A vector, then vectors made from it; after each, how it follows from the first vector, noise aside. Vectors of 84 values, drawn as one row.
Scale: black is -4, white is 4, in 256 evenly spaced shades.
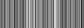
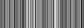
copied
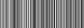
sign-scrambled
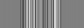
partly zeroed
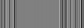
partly zeroed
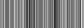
negated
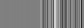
partly zeroed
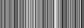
copied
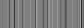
partly zeroed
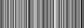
sign-scrambled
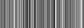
sign-scrambled
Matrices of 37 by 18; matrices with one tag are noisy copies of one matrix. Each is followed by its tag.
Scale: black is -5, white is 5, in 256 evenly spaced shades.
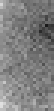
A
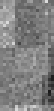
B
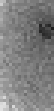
A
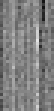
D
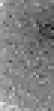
A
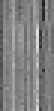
D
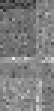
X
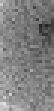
A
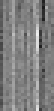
D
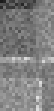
X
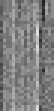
D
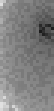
A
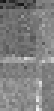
X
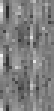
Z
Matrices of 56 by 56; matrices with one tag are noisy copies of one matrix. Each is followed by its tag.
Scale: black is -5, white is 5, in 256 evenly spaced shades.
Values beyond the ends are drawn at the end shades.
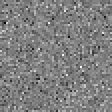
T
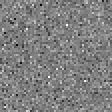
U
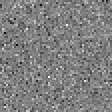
U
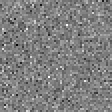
U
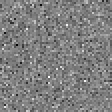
U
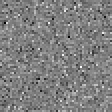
T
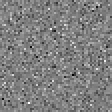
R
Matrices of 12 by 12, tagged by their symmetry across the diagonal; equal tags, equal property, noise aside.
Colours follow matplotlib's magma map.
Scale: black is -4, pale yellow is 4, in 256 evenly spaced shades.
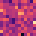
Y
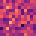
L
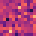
Y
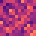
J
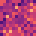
J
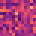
L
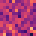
L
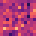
Y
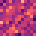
J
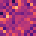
J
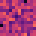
J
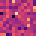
Y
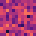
L
